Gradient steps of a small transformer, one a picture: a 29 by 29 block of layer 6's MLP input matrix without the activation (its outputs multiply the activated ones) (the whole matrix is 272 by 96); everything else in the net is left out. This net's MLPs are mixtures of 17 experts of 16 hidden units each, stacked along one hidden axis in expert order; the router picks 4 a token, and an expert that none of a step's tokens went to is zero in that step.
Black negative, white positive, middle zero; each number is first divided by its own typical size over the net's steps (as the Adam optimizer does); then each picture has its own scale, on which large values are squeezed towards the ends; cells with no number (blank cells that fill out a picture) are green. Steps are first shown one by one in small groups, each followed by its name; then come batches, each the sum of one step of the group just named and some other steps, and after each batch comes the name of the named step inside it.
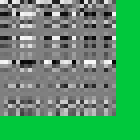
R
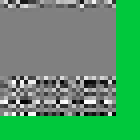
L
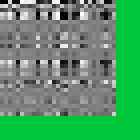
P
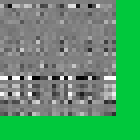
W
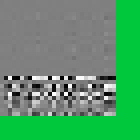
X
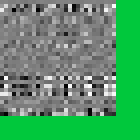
L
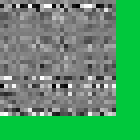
R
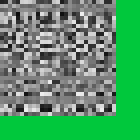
P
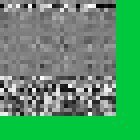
R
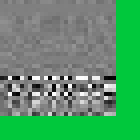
X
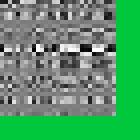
P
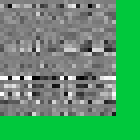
W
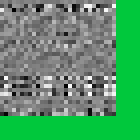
L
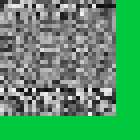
P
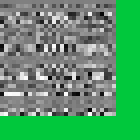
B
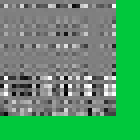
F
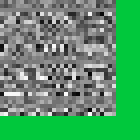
B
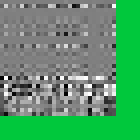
F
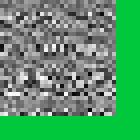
B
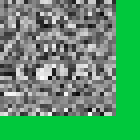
B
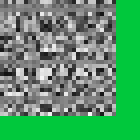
B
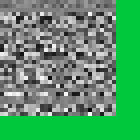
B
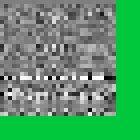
B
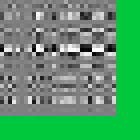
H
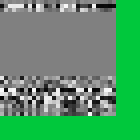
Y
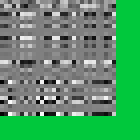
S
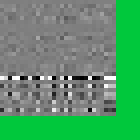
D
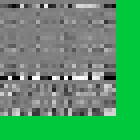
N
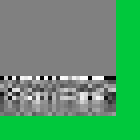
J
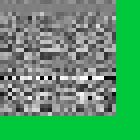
J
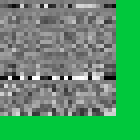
N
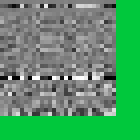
N
